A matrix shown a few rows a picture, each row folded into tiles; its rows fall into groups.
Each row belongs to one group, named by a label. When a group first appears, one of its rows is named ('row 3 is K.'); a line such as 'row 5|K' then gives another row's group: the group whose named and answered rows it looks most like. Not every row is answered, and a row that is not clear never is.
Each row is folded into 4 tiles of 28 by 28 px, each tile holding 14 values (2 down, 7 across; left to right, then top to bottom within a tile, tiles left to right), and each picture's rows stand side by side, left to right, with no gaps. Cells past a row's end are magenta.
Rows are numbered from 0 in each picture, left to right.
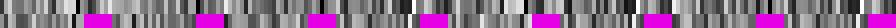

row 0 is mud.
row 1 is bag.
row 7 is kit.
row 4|mud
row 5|kit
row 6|bag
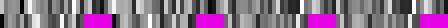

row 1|bag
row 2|kit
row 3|kit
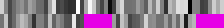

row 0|kit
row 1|mud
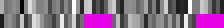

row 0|bag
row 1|kit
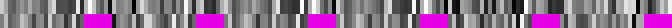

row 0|kit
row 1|bag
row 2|kit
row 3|kit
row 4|kit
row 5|mud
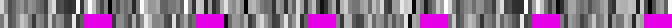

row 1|bag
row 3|mud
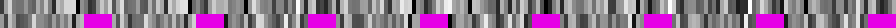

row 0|mud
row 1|mud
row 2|bag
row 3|mud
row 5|mud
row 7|bag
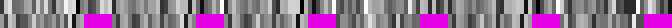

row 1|mud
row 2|mud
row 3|bag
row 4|mud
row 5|kit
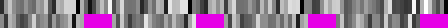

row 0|mud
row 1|mud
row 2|mud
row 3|kit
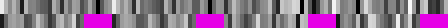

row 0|bag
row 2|mud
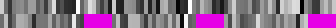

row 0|kit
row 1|kit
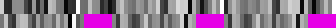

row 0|kit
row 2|mud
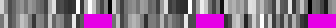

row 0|kit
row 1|kit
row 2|bag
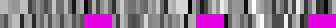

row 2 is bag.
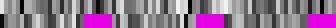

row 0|bag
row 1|mud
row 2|bag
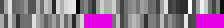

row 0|mud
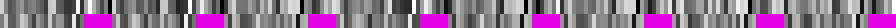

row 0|kit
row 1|kit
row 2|mud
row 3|kit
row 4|mud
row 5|mud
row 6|mud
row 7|mud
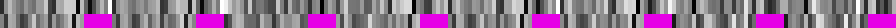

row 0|mud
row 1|mud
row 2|bag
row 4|mud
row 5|mud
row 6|bag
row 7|bag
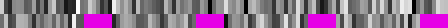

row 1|bag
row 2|bag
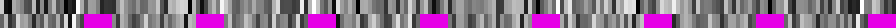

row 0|kit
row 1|mud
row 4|mud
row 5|mud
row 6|bag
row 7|kit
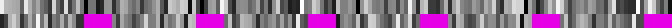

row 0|bag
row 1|mud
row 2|kit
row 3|bag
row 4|mud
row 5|kit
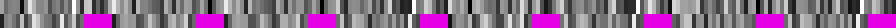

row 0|bag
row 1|bag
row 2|bag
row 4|bag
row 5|kit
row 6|bag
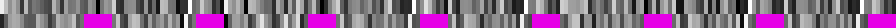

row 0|bag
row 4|kit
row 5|bag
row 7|kit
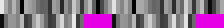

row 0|bag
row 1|bag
